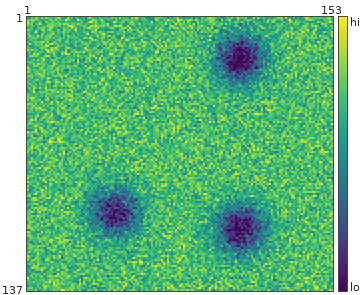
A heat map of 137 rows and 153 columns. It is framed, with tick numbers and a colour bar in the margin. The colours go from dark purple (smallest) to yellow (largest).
No single row or column stands out from its neighbours. There is no seam. The values are skewed, with a long tail toward low values. Neither half mirrors the other. There are three dips.
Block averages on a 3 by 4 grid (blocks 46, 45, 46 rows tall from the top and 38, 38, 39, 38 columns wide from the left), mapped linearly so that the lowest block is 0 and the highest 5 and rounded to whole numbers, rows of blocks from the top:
5 5 0 4
5 4 5 5
4 2 0 4
